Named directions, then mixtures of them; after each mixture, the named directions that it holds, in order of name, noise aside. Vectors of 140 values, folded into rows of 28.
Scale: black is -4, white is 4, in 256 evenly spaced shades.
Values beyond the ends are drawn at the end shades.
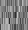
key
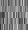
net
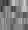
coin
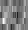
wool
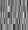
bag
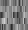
net, wool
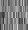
net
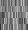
net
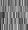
net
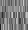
key, net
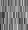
net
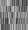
coin, key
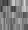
coin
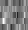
wool
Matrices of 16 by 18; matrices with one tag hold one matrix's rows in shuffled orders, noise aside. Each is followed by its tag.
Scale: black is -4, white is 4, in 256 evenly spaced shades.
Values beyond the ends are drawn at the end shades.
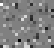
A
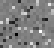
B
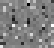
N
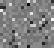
N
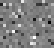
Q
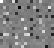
A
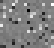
N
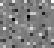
N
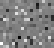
A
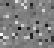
A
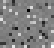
N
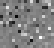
B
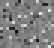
B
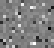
Q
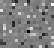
N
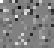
A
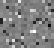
Q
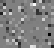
Q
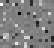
A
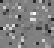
Q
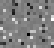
N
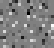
N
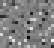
N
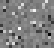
Q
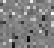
N
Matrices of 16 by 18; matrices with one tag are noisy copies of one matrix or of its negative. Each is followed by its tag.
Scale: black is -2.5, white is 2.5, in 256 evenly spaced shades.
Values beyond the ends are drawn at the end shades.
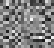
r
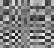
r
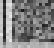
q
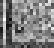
q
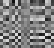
r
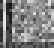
q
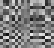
r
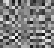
r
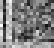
q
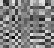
r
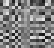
r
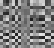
r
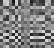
r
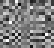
r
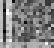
q
